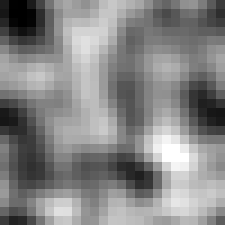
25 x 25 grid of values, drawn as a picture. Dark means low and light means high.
No lone cell stands out from its neighbours. No row or column stands out. The ninth with the highest average is the bottom right. The histogram is bell-shaped. The ninth with the lowest average is the top left. The halves do not mirror each other. The texture is blotchy.
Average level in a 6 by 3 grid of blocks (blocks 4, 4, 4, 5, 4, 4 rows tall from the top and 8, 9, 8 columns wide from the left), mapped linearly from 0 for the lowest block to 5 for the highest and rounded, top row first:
0 4 1
3 4 3
3 3 2
1 3 3
1 1 5
3 4 5
